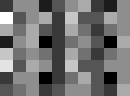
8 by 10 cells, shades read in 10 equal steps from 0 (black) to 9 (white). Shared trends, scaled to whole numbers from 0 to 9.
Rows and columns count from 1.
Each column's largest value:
9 5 6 6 3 7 6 3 6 6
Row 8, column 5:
3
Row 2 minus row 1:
7 -2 0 5 -1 2 -3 1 5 0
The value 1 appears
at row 1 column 4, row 1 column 9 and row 4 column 1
